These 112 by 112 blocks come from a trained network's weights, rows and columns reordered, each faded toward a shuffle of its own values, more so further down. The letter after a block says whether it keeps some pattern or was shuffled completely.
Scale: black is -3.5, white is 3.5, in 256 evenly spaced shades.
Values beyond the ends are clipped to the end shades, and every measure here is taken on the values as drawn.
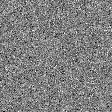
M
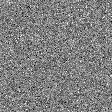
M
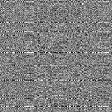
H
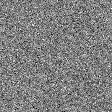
M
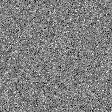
M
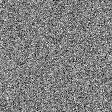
M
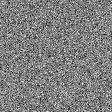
M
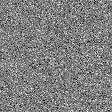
M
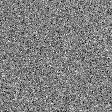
M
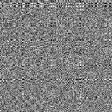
H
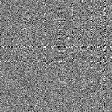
H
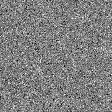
M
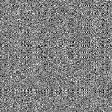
H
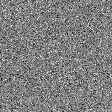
M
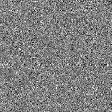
H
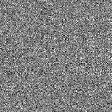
H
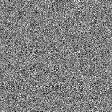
H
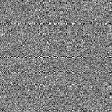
H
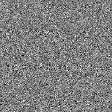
H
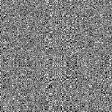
H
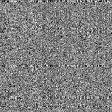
H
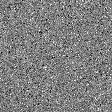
M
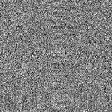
H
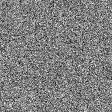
M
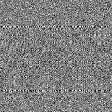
H
